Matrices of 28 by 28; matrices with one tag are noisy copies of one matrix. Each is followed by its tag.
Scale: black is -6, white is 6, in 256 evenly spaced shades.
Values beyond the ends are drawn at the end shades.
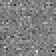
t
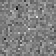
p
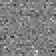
t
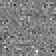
t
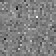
p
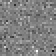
t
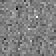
p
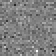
t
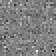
t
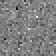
p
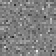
t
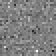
t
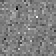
p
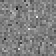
p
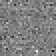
t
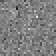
p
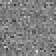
t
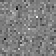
p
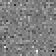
t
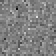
p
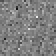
p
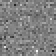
t
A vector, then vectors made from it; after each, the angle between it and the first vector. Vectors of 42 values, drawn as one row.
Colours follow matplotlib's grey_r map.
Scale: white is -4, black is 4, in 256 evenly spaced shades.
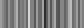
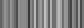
nearly opposite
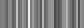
partly aligned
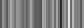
orthogonal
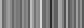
orthogonal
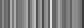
partly opposed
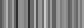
nearly opposite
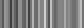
partly opposed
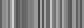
partly opposed
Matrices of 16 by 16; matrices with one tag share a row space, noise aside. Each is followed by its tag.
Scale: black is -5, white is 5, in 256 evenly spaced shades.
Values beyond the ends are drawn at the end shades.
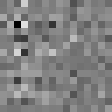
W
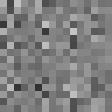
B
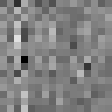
W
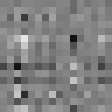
W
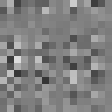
B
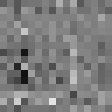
W
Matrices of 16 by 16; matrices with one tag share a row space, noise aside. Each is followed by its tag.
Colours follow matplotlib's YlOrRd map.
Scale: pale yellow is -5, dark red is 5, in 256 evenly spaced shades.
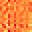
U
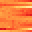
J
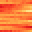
J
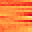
J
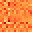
U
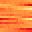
J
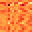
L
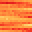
J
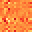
U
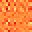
U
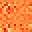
U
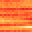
J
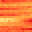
J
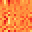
U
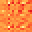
L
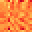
L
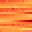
J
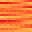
J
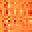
U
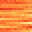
J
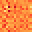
U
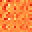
U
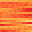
J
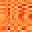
L
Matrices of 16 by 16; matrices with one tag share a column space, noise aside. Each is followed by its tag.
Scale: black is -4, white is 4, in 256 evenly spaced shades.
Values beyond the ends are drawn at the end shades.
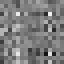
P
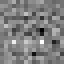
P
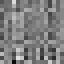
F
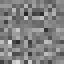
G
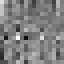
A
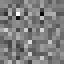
G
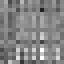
F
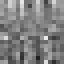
A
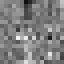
A
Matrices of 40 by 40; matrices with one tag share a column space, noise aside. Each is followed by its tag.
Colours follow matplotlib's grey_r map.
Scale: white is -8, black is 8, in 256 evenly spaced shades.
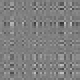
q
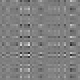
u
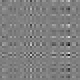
u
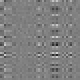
u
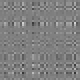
q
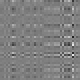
u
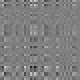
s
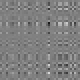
q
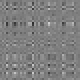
q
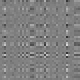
u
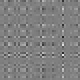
u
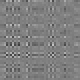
u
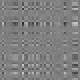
q
